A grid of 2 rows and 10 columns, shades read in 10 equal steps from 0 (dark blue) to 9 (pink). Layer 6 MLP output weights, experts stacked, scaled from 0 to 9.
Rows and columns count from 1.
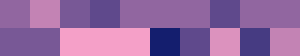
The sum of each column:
9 11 13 12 14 5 8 11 7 12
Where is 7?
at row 1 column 2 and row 2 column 10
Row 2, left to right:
4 4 9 9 9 0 3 8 2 7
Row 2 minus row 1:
-1 -3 5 6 4 -5 -2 5 -3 2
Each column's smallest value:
4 4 4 3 5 0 3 3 2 5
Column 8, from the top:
3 8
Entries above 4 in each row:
7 5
